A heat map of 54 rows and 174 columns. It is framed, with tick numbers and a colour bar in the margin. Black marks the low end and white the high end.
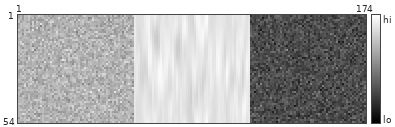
The table splits into one row of 3 panels. Panel 1,1: high, fine-grained. Panel 1,2: very high, streaked downward, faint in contrast. Panel 1,3: low, fine-grained.
